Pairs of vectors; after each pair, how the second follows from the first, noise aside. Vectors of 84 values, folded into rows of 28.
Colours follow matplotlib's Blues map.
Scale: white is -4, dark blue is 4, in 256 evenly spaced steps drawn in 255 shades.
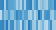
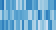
copied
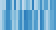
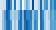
scaled up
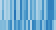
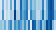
scaled up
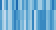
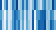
scaled up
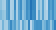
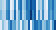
scaled up
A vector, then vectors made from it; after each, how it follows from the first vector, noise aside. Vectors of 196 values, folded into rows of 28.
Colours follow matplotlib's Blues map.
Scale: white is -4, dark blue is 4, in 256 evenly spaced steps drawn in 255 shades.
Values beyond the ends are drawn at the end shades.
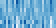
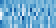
wrapped around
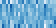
wrapped around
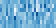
wrapped around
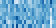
sign-scrambled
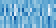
wrapped around
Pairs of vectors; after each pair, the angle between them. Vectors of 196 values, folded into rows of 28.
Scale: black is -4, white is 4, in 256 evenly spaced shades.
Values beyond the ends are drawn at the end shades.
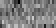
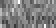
nearly opposite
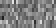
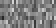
nearly parallel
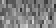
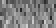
nearly parallel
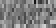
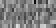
nearly parallel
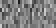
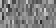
partly aligned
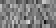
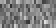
nearly opposite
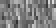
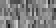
nearly opposite
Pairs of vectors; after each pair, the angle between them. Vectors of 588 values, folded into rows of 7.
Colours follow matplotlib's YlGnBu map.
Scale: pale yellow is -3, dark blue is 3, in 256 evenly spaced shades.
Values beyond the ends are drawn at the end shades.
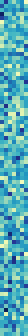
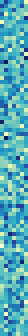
partly aligned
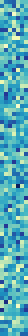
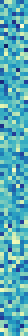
partly opposed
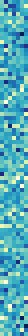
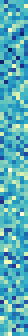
partly aligned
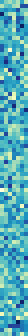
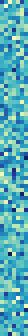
orthogonal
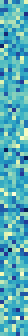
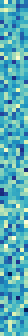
partly opposed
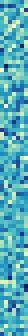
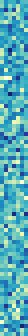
partly opposed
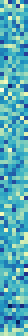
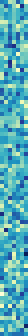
partly opposed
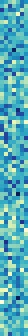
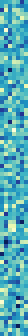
partly aligned
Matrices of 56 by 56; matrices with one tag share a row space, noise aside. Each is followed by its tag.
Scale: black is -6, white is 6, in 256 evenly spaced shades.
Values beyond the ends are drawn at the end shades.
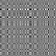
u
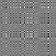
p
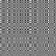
u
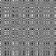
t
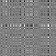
p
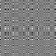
t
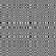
u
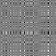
p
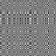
u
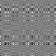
t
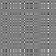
p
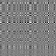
u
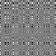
t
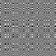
t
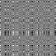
t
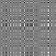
p
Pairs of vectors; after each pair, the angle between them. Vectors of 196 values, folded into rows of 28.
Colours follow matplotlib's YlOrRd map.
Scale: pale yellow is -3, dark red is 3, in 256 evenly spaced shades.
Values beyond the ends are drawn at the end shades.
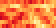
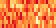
partly aligned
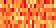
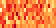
orthogonal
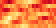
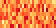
orthogonal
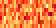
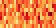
nearly parallel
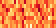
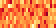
orthogonal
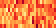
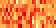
nearly opposite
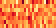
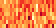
partly aligned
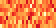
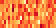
orthogonal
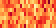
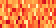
partly aligned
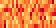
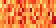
orthogonal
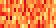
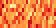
orthogonal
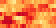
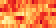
nearly opposite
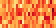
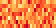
partly aligned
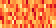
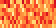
partly aligned
